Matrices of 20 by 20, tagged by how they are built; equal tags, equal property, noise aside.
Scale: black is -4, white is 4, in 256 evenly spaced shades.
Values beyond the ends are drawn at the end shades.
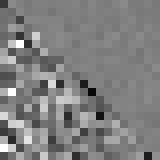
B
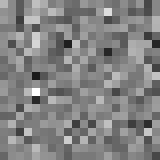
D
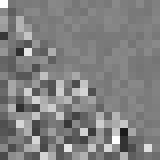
B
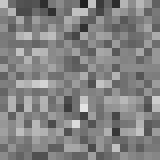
D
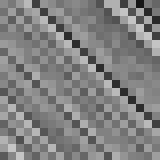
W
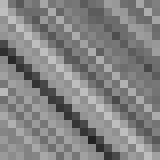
W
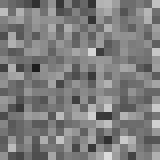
D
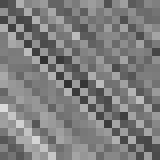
W
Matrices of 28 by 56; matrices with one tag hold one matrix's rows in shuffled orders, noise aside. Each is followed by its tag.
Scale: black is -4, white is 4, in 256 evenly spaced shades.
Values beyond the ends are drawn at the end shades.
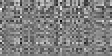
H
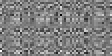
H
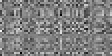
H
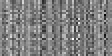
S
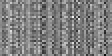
S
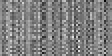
S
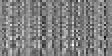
S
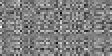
H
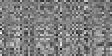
H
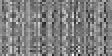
S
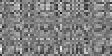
H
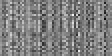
S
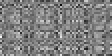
H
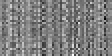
S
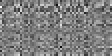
H
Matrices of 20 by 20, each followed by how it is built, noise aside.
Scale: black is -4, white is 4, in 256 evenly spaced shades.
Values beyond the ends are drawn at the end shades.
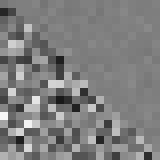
lower triangular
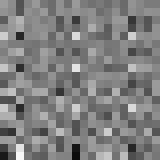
low rank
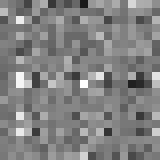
low rank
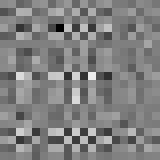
low rank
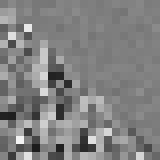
lower triangular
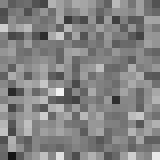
low rank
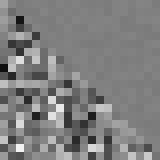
lower triangular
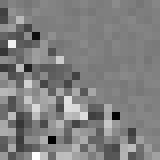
lower triangular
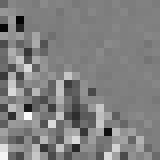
lower triangular
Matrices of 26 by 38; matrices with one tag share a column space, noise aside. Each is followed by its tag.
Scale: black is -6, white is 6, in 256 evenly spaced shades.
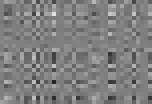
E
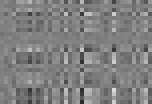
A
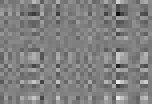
E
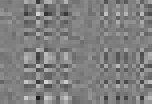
E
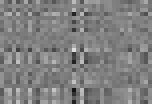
A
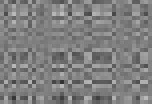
E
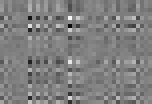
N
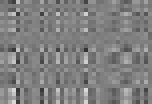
A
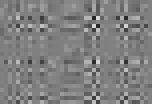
N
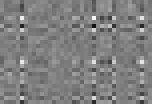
N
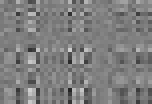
A
